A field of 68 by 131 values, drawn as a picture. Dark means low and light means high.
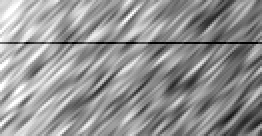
Slope: up to the left. Grain: diagonal, up to the right. Odd lines: row 22. Average level on the scale: 60%.
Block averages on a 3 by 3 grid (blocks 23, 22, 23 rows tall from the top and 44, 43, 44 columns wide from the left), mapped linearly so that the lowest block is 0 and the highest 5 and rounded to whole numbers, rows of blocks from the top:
530 / 520 / 420
